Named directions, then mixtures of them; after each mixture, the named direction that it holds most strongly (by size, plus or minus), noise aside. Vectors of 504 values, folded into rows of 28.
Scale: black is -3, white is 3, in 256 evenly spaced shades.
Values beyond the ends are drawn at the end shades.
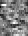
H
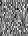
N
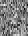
N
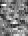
H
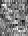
H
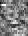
H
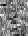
H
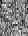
N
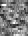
H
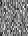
N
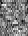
H
